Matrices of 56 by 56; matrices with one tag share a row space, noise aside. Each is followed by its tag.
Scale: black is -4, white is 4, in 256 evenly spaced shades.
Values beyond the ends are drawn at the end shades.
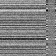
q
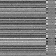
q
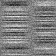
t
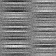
t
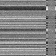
q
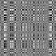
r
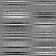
t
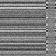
q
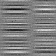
t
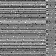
q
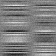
t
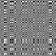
r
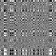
r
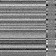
q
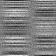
t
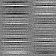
t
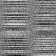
t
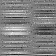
t
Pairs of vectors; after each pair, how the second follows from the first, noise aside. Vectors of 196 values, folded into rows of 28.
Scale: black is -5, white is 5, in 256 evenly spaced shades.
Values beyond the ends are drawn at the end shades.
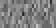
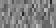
copied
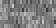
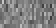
shuffled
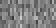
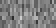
copied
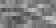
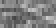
copied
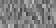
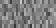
shuffled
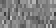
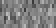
shuffled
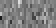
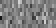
copied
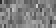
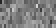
copied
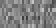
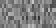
copied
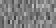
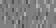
partly zeroed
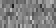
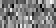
scaled up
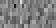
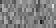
shuffled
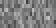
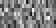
scaled up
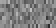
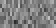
shuffled
